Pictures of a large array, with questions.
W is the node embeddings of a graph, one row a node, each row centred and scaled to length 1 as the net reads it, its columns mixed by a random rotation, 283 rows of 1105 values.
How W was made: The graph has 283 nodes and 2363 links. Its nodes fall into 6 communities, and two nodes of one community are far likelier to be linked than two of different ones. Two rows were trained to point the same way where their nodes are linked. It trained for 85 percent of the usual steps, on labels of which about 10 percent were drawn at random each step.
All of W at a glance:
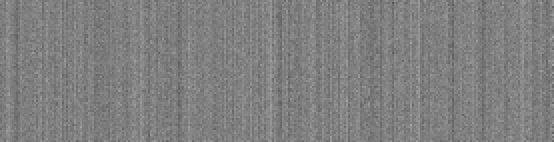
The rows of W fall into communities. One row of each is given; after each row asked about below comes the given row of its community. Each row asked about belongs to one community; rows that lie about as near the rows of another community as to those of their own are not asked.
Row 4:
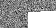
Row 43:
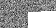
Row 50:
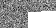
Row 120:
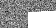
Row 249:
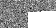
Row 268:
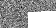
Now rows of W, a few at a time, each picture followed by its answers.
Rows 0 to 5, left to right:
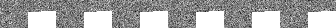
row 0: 120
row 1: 4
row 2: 120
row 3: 43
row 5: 50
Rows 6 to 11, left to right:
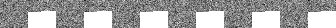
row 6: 50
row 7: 50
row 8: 268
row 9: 120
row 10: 43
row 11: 50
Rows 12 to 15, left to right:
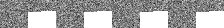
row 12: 249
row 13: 268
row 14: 268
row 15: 4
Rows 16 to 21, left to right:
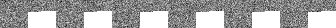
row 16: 50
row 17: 50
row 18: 43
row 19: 43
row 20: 120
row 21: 43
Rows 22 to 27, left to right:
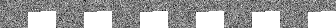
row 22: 43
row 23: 50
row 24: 43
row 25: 4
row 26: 249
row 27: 4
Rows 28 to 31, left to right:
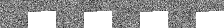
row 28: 268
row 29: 120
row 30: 43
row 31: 4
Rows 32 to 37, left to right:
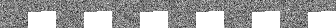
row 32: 43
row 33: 4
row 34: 268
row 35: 43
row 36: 4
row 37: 50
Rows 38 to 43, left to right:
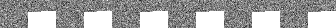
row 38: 268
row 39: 4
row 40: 50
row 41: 249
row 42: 4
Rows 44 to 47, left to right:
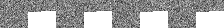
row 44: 268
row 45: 43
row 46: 4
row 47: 43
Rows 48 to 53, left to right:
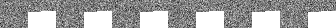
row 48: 50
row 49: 120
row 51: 4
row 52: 249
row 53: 120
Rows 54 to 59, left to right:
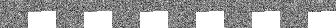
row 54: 249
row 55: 4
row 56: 50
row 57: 50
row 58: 4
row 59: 43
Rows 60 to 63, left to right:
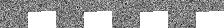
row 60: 4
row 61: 4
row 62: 43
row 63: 249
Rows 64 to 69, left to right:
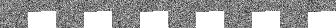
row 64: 50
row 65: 43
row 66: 120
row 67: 268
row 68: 249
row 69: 50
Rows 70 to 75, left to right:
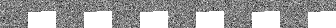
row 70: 43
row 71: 50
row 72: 4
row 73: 249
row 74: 50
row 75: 50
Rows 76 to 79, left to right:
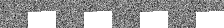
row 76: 249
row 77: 120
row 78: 268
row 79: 249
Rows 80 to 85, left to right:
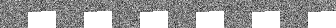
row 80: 249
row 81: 249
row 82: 4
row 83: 120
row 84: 4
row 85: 43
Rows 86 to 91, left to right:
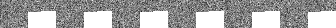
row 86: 4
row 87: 249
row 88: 120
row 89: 50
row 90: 43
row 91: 120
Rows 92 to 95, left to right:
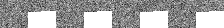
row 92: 268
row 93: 43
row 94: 120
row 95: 50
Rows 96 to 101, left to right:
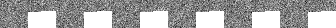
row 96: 50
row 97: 268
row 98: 249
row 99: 249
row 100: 4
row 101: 120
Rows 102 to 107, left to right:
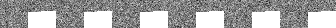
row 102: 120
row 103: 249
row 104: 50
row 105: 50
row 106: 268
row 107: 50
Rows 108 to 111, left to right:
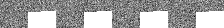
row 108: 4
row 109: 43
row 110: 268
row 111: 268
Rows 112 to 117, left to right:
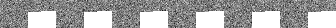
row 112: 43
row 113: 249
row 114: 43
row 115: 120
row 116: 43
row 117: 4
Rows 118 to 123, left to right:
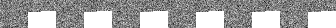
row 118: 43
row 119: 120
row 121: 43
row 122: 249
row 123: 120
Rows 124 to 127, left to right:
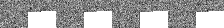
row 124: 249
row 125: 4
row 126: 120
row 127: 43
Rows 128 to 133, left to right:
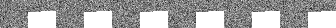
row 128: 4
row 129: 50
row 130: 50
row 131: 43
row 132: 268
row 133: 249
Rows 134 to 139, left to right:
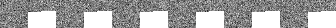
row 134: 50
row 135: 249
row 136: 268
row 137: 43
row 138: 249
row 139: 4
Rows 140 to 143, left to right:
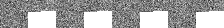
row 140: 4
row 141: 249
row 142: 268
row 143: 120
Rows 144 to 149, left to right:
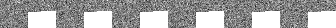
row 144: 120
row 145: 4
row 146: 120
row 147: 43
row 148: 268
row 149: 268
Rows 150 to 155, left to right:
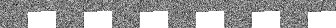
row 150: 268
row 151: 249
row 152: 268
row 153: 4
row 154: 268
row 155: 268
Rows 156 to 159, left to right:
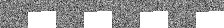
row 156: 43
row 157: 50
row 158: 249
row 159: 120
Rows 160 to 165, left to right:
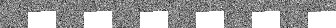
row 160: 43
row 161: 120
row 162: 43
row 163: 50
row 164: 4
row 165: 120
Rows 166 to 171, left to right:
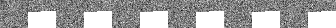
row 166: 43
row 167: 268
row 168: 120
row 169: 4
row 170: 268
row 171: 249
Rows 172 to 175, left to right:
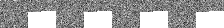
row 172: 249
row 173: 249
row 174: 249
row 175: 50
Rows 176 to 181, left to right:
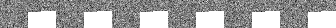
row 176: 120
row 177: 249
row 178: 268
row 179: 268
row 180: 43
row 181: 268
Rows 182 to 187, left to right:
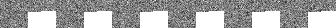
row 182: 4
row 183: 268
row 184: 120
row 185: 4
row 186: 249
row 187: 249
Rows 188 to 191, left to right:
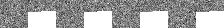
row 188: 249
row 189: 4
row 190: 120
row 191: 268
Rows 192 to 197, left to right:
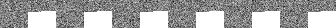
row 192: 50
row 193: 43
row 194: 268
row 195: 50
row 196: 50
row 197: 50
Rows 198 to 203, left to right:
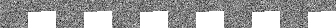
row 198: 43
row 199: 249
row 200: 43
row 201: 50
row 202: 43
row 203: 4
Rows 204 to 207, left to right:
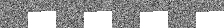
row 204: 4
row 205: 268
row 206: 268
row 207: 4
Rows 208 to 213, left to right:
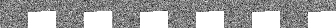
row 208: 268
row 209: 50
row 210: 268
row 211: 4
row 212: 120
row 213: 4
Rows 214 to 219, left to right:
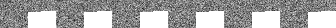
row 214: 4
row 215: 268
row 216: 249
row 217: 268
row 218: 43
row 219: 50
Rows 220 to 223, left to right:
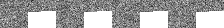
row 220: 50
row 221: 4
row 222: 268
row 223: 120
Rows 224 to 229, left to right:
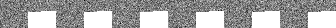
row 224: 4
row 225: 50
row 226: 249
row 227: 43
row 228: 268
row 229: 268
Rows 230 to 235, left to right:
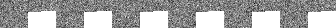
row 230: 4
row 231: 43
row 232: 249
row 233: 50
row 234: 249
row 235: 4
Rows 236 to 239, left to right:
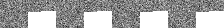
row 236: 43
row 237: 50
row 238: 4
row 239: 268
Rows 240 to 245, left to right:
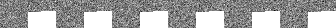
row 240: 50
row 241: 43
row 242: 50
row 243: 268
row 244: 43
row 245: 268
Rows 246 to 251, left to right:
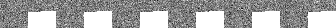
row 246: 43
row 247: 120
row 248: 43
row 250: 4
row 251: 4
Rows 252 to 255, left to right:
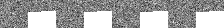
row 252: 50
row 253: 268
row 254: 50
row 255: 249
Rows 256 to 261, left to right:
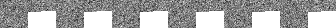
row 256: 50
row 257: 268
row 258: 268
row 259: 120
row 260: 43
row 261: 4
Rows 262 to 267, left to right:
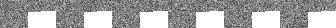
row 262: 4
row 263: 120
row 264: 268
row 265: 268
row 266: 4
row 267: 249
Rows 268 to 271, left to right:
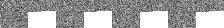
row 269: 43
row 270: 120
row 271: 4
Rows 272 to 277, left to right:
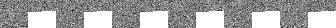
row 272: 249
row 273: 268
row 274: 50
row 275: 43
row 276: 50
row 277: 120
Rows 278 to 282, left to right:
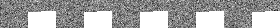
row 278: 4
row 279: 50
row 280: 249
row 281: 249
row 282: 43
